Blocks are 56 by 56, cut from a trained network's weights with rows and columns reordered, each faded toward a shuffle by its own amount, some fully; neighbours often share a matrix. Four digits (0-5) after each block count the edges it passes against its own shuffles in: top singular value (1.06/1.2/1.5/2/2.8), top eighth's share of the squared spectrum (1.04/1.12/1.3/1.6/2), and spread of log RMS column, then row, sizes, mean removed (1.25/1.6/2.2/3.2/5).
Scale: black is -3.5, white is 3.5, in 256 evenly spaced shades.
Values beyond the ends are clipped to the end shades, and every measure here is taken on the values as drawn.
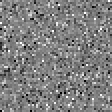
0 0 0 0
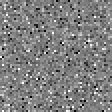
0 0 0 0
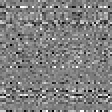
4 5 1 4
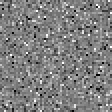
0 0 0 0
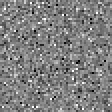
0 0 0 0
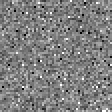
0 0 0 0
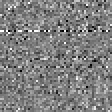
3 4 0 2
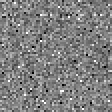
2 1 0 0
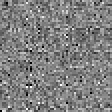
3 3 2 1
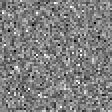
1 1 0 0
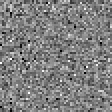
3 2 1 1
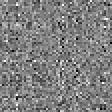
4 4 2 2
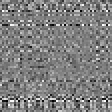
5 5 1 4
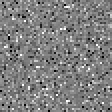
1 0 0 0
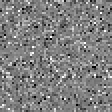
2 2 0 1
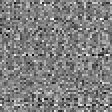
4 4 1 3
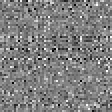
4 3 0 3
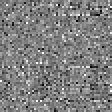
3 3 0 2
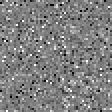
1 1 0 0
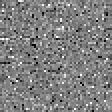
2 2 0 1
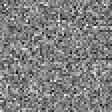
2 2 0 0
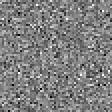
3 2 1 1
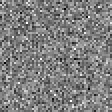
1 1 0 0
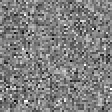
2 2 1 1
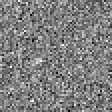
1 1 0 0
